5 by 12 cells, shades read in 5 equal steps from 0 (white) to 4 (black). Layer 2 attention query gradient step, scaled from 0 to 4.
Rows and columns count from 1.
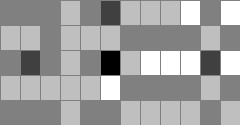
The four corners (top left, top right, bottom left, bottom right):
2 0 2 1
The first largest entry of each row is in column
6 3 6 7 1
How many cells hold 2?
25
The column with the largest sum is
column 6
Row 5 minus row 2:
1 1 0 0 1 1 -1 -1 -1 -1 1 -1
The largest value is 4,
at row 3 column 6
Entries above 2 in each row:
1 0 3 0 0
